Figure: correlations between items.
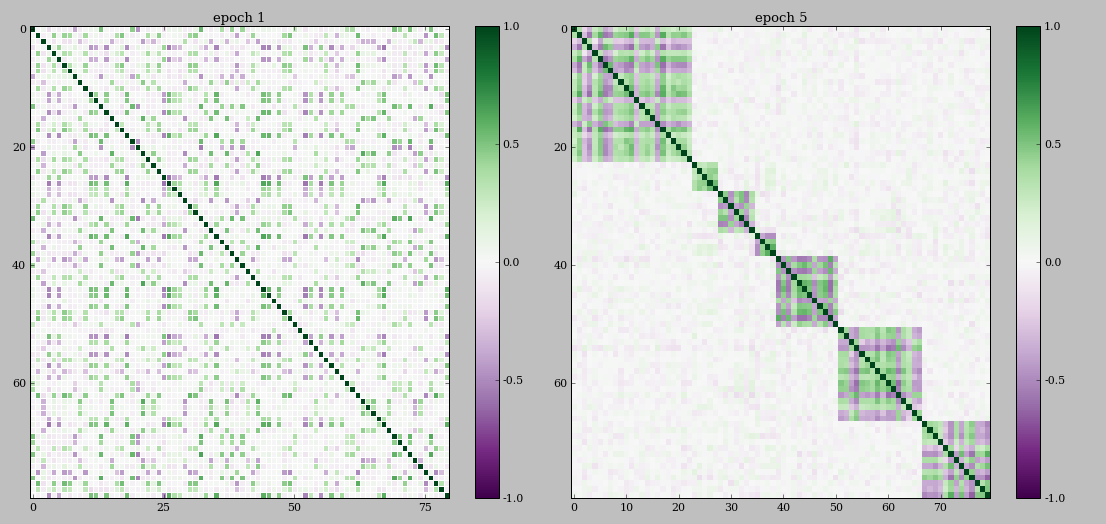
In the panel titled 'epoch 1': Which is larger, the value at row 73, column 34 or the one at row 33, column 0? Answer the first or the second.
the second
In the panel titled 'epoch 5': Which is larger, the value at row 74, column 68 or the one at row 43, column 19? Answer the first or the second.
the second
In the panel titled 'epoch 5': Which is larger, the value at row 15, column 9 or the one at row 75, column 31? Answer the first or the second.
the first
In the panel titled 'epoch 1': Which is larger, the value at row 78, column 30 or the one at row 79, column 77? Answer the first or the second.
the first
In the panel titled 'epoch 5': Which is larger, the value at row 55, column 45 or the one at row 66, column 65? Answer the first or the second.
the second
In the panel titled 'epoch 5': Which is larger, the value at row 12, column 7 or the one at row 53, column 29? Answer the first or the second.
the first
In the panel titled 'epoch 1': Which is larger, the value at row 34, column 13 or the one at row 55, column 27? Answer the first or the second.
the first
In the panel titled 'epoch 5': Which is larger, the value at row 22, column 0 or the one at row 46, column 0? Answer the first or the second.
the first
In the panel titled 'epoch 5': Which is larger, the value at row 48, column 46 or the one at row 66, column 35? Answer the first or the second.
the second
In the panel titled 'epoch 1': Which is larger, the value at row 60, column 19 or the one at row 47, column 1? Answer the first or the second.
the first
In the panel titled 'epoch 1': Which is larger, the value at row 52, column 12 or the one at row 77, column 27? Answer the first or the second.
the second
